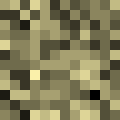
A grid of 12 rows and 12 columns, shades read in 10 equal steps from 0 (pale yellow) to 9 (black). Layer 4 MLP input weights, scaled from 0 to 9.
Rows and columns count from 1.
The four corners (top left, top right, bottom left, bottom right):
3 2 4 5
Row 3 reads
3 6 8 2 3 3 6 7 4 7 4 6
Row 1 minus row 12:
-1 -3 -2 0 1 6 -1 3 4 2 -1 -3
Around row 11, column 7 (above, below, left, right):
4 5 5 2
